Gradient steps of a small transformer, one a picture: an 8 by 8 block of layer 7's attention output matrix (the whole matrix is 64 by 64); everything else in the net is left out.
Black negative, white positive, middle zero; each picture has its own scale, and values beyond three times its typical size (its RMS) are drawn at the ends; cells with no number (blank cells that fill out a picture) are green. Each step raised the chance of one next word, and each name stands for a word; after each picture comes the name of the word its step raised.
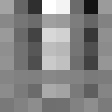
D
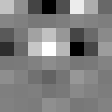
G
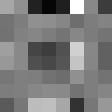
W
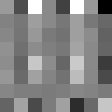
W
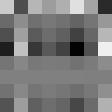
G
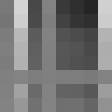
D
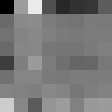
W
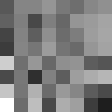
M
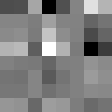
G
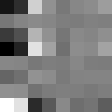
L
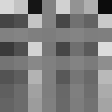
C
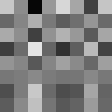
C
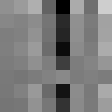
D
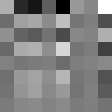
C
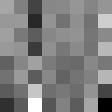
M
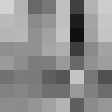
D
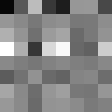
G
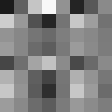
C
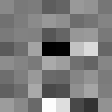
L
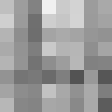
D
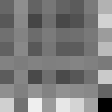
M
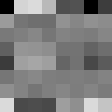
W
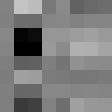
G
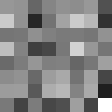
M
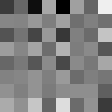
C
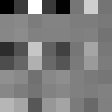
W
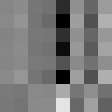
M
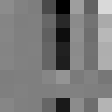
D
